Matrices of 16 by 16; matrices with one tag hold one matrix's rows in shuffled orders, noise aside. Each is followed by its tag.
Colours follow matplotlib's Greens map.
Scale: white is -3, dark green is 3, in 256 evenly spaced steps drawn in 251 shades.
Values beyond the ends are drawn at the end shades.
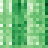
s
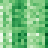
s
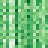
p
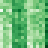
s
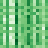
p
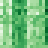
s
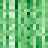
p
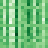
p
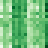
s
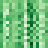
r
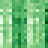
s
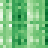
s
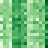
s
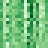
r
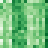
s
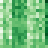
s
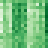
s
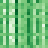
p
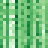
p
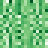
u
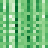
p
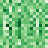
u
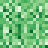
u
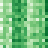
s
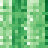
s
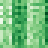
s
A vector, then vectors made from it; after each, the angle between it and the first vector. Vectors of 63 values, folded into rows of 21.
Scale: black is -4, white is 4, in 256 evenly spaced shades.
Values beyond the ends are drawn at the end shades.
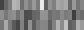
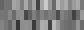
partly aligned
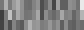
orthogonal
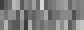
nearly parallel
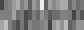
nearly parallel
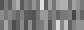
nearly parallel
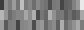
orthogonal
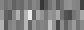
partly opposed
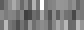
nearly parallel
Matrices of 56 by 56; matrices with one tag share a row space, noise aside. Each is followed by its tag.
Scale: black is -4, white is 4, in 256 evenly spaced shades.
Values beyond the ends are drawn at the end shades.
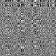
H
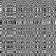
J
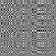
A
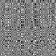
H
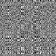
H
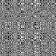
H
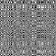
A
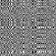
A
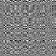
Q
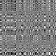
J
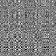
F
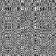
H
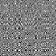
F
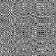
A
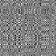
F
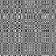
F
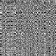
J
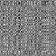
F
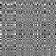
J
